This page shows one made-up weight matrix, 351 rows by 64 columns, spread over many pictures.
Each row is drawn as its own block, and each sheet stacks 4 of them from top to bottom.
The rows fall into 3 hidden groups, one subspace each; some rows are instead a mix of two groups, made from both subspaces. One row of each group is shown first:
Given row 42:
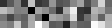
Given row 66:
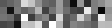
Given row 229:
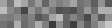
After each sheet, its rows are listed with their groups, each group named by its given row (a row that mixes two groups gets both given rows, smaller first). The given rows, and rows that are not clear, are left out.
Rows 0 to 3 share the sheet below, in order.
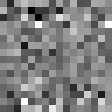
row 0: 229
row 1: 66
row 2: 42
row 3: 66
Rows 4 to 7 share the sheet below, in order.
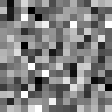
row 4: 229
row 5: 66
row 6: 42
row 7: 42
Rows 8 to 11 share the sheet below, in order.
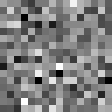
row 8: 66
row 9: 42
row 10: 229
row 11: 66
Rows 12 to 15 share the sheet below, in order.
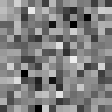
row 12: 229
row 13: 66 and 229
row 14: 66
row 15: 229
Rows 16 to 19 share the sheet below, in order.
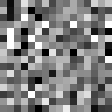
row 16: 229
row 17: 229
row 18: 42
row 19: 42
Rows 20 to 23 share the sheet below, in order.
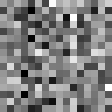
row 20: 42 and 66
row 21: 42
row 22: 66
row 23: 42
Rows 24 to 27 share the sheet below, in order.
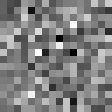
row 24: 229
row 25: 229
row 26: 42
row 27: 42 and 66
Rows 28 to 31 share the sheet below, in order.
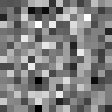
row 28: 229
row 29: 42
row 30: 42
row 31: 229
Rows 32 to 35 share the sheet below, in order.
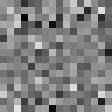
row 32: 66
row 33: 229
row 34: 42
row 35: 66 and 229
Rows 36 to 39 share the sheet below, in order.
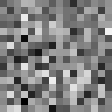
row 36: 66
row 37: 42
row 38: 42 and 229
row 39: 42 and 66
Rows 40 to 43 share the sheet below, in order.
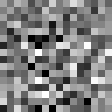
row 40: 66 and 229
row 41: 229
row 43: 229
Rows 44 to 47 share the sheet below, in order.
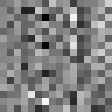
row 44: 42
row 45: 42
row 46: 42 and 66
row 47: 42
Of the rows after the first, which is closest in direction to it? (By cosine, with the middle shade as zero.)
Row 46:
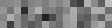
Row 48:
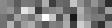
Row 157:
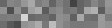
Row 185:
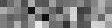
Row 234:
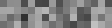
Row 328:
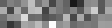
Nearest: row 185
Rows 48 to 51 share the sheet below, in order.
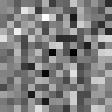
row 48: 42
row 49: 229
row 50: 42
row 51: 42
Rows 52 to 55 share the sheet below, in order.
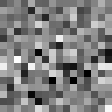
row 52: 42
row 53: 229
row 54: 229
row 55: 229
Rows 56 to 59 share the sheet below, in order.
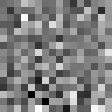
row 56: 66
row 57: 229
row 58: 229
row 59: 42
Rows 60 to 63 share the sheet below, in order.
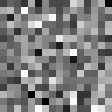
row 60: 42
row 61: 229
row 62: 66
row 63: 42
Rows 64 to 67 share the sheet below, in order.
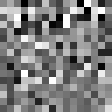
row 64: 66
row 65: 42 and 229
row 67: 229
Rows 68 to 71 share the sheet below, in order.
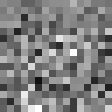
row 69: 229
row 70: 42
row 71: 42 and 66
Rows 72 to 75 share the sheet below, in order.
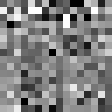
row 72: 66
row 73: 229
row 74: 66
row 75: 66
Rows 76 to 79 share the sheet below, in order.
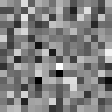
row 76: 42 and 66
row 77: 229
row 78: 229
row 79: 42 and 66
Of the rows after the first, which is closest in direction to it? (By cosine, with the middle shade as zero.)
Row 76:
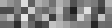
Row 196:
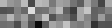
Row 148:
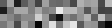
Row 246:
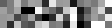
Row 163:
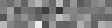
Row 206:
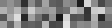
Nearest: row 196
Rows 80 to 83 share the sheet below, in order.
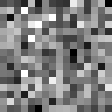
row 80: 42
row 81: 229
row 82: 66
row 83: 42
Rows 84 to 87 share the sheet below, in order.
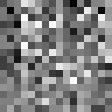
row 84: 66
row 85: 66
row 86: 229
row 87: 42
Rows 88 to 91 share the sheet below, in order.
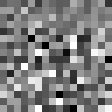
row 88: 42
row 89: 42
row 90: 42
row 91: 229
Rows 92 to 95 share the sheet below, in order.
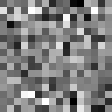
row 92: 66
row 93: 66
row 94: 66
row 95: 42
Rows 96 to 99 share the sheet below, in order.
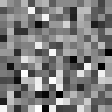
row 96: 42
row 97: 229
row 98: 66
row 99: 229
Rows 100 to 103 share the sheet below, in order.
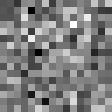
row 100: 229
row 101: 42
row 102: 66
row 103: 42
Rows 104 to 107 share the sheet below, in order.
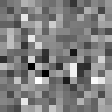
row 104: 66
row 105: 229
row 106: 42
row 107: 66
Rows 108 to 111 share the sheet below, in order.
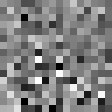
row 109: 229
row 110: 229
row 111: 66
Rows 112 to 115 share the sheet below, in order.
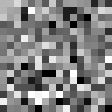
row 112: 229
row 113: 42
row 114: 42
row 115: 229
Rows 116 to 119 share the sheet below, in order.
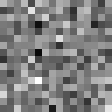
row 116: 42
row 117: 229
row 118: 42 and 66
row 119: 229
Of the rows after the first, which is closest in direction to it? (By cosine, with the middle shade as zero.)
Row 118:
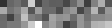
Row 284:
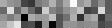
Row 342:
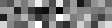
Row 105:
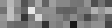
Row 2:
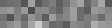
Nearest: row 2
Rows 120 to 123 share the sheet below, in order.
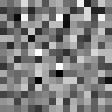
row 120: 66
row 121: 42
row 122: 229
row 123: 42 and 66
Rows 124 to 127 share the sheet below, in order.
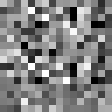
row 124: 42
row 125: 66
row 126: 42
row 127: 66
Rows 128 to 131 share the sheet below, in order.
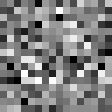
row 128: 229
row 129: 66 and 229
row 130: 66
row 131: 66
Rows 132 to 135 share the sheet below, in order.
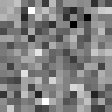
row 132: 229
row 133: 42
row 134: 66
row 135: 42 and 66
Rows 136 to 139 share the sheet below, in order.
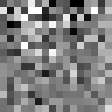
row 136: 66
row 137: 66
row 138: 42
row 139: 229
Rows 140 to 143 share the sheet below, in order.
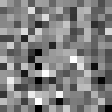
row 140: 42
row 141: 42
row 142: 42 and 66
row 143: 229
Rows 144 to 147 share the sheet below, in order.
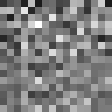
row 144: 42
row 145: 66 and 229
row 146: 229
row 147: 229
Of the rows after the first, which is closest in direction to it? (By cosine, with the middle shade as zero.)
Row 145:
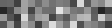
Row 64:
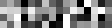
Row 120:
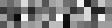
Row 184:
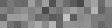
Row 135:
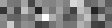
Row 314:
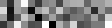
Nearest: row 120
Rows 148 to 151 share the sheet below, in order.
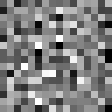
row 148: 229
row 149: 229
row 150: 42
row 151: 229
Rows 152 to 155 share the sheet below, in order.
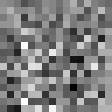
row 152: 66
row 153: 66
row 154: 66
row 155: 66
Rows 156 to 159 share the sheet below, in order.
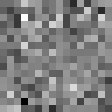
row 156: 66
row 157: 66
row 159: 66
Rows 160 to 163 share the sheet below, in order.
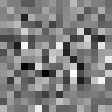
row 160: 66
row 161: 66
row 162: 42
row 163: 229
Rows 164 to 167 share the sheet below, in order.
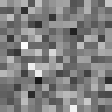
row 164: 42
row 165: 66
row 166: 229
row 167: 229
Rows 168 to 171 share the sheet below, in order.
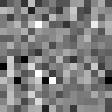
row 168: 42
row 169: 42
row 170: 229
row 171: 229
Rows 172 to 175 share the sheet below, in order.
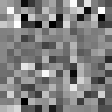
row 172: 66
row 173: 42
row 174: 42
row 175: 66
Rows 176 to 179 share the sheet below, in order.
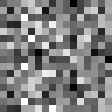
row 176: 66
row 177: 42
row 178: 42
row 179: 66
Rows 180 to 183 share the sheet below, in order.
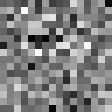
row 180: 42
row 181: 229
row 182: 42 and 66
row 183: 229
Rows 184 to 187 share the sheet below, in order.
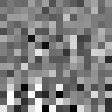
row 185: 42
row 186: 42
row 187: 229
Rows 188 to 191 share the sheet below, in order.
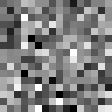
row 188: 66
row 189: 229
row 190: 66
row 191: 229
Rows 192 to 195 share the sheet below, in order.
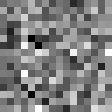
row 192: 66
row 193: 229
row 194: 66
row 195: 42
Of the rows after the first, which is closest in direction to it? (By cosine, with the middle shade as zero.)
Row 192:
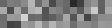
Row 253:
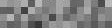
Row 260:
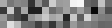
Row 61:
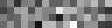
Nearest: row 253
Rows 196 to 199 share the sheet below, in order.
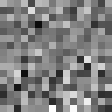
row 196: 42
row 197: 42
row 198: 66
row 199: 229
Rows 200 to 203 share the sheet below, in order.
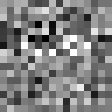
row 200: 229
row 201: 229
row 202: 42
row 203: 66
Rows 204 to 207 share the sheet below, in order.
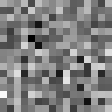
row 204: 42
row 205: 229
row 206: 66
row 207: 66 and 229
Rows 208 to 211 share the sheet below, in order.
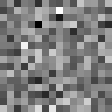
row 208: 229
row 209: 66
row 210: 42
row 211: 229
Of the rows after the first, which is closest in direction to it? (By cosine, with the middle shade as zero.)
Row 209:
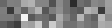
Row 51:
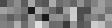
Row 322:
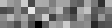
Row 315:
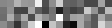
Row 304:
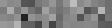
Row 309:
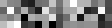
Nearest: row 315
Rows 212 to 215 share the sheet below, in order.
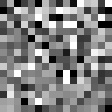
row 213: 42
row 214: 42 and 66
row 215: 66 and 229
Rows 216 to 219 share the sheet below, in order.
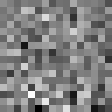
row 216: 42
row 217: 66
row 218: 42
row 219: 42
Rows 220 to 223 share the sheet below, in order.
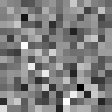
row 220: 66
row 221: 66
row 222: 42
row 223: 66 and 229
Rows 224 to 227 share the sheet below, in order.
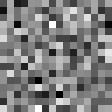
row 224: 229
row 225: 229
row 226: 42
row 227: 229
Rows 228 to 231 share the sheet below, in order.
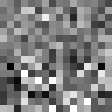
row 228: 42
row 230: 66
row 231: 229
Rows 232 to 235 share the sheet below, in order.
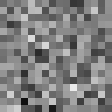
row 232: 66
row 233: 42
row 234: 42 and 229
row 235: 66
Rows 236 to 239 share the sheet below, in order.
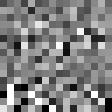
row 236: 42
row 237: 66
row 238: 229
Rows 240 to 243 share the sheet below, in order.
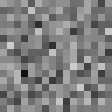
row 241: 42 and 229
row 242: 66
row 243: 66
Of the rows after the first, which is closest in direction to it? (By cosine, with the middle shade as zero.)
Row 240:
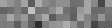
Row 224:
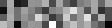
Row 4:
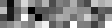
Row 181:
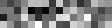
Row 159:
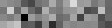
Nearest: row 224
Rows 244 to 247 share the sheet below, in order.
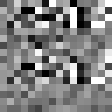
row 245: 229
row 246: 42
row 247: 42
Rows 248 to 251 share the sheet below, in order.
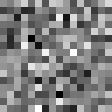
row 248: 42 and 66
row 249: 229
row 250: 229
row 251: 229
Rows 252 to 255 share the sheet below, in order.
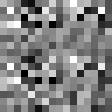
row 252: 66
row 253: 42
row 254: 66
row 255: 42
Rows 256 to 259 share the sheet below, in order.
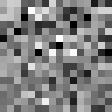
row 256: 229
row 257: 229
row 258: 229
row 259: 42
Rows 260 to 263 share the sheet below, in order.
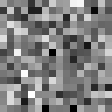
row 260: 66
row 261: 229
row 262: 66
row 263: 229
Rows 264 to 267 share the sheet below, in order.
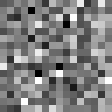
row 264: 42 and 66
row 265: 42
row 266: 229
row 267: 66
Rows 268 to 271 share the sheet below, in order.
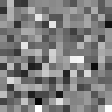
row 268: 229
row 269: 66
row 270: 66
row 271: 229
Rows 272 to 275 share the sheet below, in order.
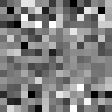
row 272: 66
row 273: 66
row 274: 229
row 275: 66 and 229
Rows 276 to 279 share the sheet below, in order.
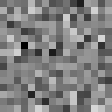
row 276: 66
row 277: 66
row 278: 229
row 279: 42
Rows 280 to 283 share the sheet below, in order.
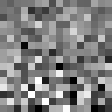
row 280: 229
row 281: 66
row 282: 229
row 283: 42
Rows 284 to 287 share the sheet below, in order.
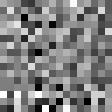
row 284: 66
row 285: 42
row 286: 42
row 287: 66 and 229
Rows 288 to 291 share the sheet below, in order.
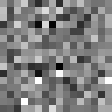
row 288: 229
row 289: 66
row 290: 229
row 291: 66
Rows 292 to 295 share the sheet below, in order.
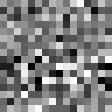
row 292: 66
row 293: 229
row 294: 229
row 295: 42
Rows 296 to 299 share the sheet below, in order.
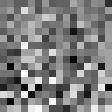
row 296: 42
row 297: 66
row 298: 66
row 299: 42
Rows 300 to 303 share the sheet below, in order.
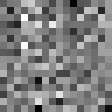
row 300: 66
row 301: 66
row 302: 229
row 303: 229
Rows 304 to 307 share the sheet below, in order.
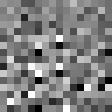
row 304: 66
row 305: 229
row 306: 229
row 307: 42 and 66
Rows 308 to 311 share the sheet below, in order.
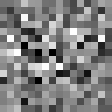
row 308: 66
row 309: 66
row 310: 229
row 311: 66
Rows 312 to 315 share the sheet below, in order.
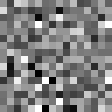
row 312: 229
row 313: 66
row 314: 229
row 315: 66 and 229
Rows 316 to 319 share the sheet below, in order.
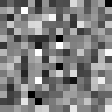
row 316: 42
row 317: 229
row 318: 42 and 229
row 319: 229
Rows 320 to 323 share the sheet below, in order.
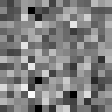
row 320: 229
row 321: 66
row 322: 42
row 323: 42 and 229
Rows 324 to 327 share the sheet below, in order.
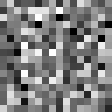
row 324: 229
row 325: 66
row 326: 66
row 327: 66 and 229
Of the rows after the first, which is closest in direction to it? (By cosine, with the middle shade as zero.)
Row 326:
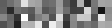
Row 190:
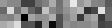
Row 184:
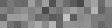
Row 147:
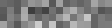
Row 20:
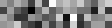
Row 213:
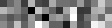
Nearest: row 147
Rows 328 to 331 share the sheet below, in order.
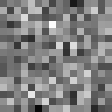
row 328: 66
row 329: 42 and 66
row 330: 229
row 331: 42
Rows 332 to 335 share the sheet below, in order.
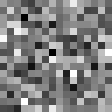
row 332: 66
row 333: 229
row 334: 42 and 66
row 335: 66
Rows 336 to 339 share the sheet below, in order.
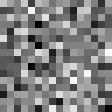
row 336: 42
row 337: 229
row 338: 229
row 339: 229
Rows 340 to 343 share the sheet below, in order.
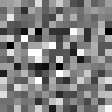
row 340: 42 and 229
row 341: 42
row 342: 229
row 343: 229
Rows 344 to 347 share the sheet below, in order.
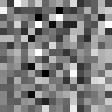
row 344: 229
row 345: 42
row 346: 42
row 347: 42 and 229
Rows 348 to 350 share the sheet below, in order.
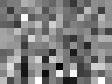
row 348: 66
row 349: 229
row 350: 42 and 229
